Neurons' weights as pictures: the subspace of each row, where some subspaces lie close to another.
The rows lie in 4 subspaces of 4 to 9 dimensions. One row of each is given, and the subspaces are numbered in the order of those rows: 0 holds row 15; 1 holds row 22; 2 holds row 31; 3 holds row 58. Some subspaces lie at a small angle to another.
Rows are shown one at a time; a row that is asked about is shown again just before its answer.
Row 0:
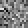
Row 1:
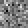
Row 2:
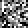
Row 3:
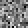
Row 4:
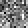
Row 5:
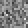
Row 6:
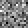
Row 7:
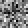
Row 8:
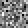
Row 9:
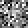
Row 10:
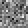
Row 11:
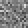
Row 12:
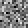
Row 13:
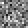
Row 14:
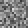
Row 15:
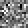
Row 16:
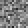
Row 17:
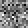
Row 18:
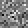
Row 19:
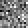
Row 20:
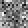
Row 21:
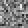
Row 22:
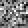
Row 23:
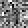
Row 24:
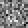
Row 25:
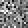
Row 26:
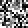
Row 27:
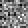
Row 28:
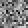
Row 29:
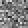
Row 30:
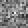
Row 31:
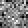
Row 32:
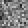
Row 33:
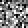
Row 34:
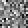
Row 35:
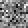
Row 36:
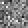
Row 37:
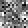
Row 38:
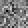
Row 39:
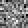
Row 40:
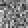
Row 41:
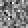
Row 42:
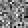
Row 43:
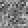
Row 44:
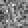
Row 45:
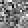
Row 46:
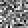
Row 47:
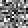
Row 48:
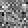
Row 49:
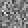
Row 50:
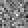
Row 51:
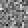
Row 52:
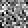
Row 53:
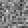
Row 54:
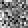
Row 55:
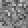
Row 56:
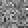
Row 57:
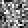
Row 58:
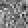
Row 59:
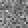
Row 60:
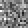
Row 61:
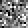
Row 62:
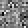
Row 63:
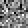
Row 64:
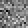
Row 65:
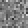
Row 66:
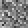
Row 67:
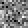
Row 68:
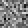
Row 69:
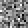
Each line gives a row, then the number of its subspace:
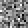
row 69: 3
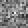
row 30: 1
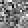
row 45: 3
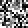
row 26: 0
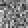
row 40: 3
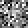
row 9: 1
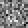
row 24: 0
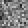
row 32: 2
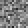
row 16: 3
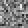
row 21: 2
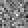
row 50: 3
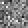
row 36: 0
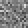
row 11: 2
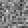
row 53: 1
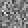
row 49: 0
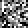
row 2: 3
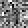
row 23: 3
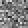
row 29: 0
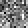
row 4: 3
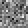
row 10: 0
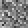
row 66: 0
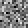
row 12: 0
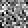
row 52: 1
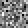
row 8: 3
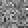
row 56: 0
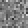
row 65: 3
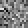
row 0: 3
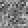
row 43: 1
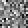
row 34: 3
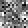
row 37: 2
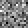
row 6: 1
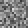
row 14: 3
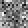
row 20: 2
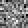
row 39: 2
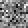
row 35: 1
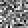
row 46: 3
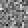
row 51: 3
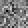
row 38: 3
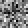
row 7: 1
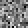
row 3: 3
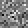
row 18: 1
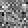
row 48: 0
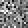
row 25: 1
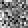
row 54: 2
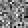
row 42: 3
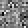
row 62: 3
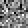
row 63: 1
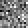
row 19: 2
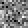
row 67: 0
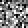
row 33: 3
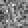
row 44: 0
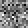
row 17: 1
